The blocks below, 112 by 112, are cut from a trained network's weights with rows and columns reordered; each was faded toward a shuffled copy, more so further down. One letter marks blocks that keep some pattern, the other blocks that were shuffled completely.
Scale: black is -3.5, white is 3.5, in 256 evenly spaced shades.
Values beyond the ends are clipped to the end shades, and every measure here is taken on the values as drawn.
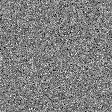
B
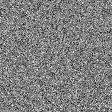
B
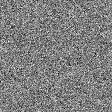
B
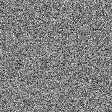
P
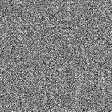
P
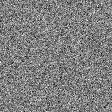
B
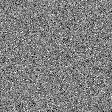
B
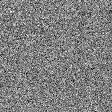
B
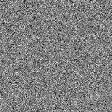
P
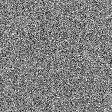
P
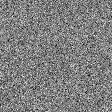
B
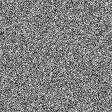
B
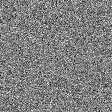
B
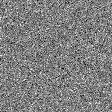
B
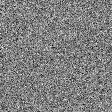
B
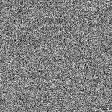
P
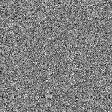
P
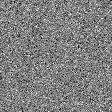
B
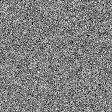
B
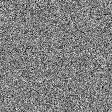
B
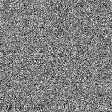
P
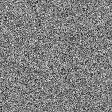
B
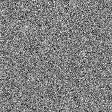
P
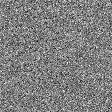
B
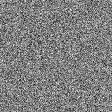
P
